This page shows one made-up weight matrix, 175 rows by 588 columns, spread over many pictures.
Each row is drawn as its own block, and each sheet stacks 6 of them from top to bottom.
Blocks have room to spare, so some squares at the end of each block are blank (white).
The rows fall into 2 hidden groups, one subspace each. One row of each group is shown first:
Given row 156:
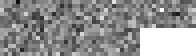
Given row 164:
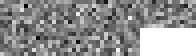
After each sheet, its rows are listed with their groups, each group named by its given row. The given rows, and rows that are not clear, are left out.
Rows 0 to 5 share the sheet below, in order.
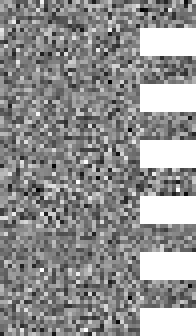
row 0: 156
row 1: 156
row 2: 164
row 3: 156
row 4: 164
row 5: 164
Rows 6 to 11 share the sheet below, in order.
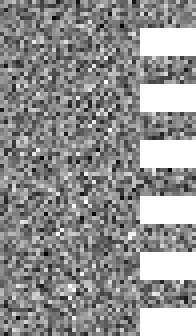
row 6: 164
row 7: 164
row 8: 164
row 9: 156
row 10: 156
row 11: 156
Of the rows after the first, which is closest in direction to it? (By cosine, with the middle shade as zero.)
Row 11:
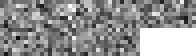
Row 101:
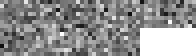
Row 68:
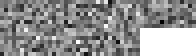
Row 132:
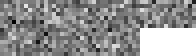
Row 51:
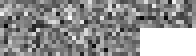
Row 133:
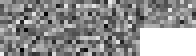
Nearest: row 51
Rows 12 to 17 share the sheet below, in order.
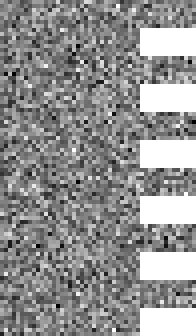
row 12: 156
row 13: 156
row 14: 156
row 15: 156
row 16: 156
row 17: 156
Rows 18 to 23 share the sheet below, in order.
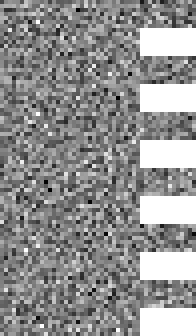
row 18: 156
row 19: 164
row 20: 164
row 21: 164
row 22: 156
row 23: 164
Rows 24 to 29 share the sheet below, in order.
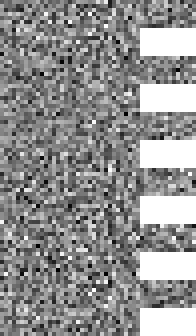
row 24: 164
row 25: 156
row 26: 164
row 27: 164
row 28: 156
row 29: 164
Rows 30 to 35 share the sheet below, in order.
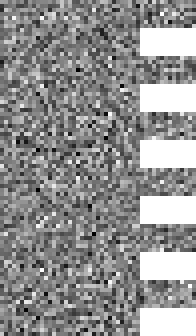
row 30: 156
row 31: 156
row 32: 164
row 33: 156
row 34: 164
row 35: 164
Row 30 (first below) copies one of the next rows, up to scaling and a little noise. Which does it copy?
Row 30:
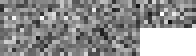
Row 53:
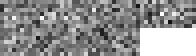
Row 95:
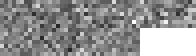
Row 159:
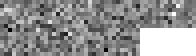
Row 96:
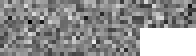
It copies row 53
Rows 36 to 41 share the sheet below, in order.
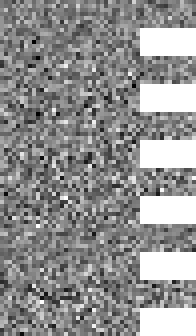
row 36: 164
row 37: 164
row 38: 164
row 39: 156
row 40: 164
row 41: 156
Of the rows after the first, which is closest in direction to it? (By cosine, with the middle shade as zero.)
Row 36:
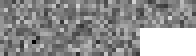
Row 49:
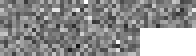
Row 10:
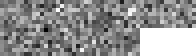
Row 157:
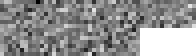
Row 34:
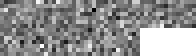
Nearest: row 34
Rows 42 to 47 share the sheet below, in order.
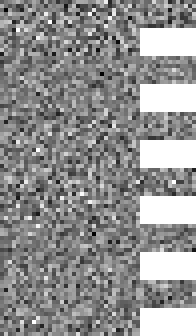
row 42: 164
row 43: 156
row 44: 164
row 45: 156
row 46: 164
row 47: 164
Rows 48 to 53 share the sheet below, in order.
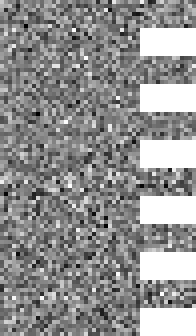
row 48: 156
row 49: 156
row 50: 164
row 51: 156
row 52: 164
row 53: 156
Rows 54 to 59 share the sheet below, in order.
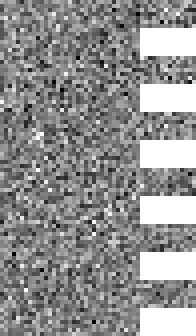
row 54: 156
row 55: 156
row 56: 156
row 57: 164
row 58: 164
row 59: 156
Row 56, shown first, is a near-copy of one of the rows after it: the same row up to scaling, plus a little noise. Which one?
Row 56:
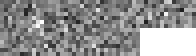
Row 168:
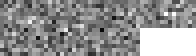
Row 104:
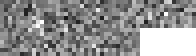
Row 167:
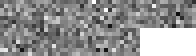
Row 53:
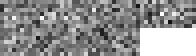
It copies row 104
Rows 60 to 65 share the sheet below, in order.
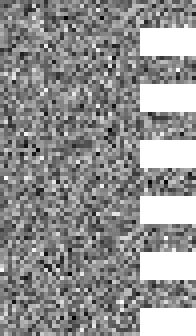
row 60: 156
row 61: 156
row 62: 164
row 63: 156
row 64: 156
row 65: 156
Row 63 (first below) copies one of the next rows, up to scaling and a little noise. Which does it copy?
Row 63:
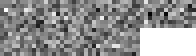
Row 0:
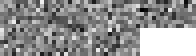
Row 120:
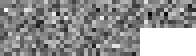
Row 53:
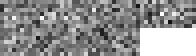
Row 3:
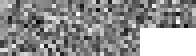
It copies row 120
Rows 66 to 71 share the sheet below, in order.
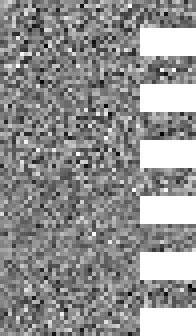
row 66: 156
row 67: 156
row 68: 164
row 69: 156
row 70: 164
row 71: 156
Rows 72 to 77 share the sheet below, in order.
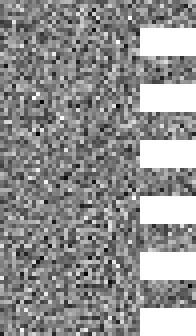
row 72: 164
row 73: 164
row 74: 156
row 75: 164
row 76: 164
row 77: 164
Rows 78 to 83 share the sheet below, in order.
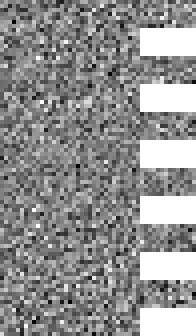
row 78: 164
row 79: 164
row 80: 156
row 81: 164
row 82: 164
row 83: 164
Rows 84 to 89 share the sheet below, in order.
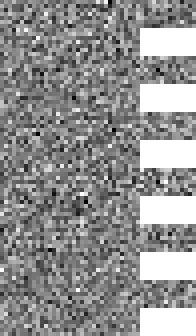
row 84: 164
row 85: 156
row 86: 156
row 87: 156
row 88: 156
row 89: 156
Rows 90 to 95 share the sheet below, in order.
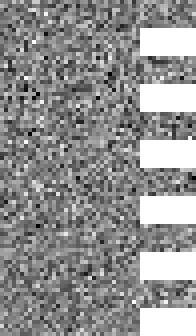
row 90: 164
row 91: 164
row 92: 156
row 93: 156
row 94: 164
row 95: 156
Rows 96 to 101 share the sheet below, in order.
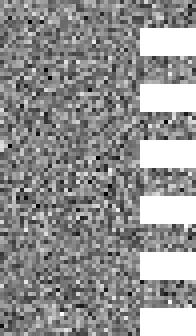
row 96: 156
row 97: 164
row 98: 156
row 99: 164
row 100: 156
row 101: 156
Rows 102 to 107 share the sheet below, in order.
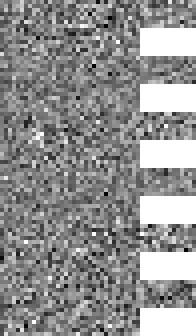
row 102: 164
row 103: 164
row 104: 156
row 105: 164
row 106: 156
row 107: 164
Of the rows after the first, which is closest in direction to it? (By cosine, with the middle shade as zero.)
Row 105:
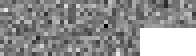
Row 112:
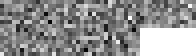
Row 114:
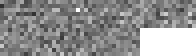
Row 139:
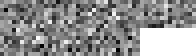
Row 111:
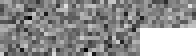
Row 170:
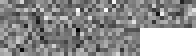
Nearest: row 112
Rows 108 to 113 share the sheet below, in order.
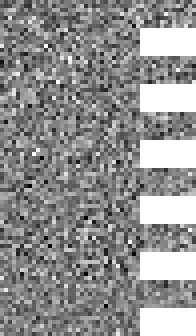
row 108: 156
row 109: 156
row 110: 164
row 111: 164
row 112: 164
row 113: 164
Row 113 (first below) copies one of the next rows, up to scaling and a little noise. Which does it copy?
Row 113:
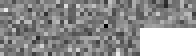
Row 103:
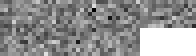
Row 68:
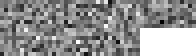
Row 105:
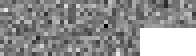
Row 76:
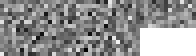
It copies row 105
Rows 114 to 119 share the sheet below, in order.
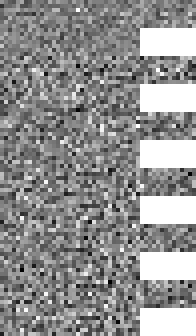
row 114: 156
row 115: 156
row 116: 156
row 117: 164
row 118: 164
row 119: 164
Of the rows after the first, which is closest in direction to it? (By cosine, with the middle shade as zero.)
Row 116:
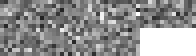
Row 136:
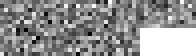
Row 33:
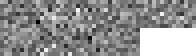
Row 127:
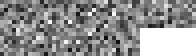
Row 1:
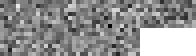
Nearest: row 1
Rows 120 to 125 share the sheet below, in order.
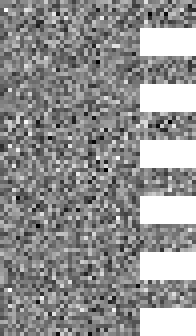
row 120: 156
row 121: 156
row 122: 156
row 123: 164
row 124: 164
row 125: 156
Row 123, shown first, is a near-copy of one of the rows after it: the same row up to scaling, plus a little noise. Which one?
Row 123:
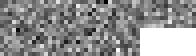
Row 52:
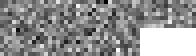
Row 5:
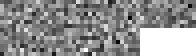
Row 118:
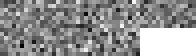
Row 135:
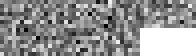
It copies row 52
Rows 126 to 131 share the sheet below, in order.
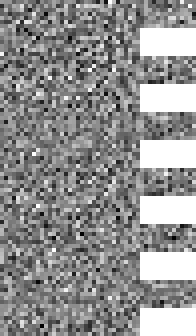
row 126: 164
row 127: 164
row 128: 164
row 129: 164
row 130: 156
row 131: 164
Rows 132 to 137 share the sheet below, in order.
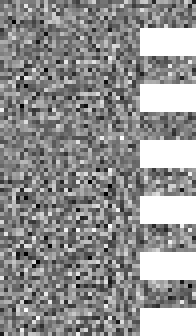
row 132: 156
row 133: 164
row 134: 164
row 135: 164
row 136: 164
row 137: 164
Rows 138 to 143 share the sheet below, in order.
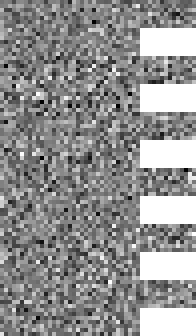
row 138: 156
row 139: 164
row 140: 164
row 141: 156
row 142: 156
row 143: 164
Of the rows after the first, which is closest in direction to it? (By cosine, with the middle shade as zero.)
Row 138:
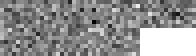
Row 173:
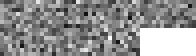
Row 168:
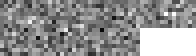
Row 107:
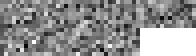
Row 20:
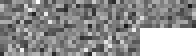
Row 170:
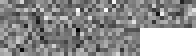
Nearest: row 170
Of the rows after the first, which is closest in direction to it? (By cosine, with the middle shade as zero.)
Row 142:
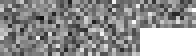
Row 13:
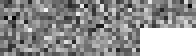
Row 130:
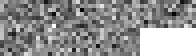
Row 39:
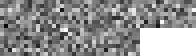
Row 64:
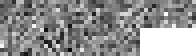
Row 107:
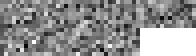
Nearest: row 130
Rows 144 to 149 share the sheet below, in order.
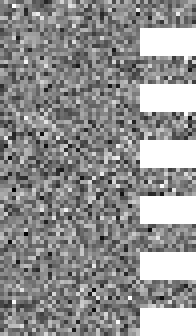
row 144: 156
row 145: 156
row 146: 156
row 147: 164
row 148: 156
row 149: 164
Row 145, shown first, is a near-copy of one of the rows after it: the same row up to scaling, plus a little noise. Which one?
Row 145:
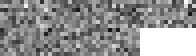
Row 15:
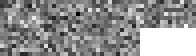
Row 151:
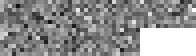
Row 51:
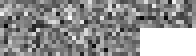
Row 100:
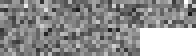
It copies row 100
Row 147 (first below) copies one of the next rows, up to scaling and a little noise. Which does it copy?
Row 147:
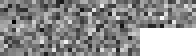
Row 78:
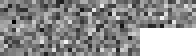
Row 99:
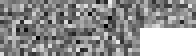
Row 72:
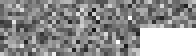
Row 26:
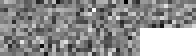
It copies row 78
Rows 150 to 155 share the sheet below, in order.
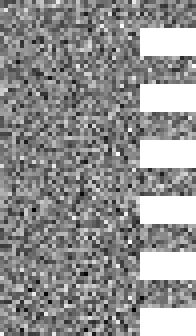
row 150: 164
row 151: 156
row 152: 164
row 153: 164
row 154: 164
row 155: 164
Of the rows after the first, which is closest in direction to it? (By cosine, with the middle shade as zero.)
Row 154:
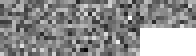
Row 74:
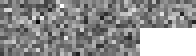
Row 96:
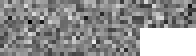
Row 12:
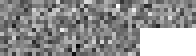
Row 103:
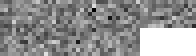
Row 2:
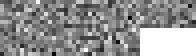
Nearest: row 103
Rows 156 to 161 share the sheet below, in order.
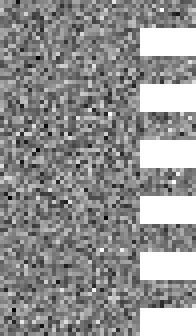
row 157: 164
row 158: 164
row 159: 156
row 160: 164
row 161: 164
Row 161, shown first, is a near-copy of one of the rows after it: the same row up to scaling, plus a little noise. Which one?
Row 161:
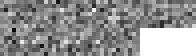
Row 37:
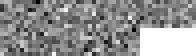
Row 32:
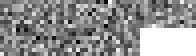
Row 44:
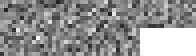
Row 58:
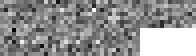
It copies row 58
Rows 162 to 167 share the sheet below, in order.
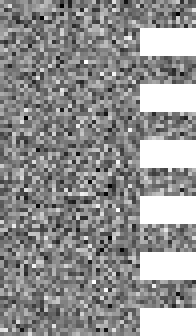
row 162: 156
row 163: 156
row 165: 164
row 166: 164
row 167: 156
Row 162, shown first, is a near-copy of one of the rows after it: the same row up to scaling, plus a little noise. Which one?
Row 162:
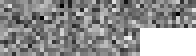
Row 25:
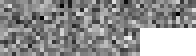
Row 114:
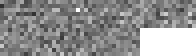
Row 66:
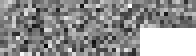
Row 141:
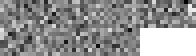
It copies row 25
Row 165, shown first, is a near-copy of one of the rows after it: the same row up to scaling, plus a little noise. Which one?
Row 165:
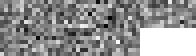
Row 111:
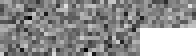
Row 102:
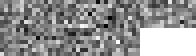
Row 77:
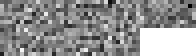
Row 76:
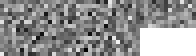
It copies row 102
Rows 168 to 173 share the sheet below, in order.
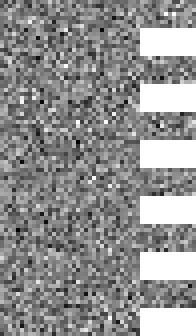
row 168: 156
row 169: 164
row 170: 156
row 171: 164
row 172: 156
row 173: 164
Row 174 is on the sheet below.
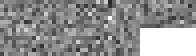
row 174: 164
